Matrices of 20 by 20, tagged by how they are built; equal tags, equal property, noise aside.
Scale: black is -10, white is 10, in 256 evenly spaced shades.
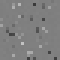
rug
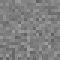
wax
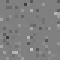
rug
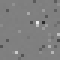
rug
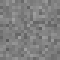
wax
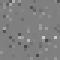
rug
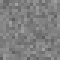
wax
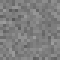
wax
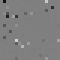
rug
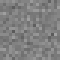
wax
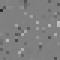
rug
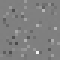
rug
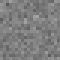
wax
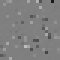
rug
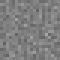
wax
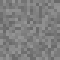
wax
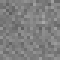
wax
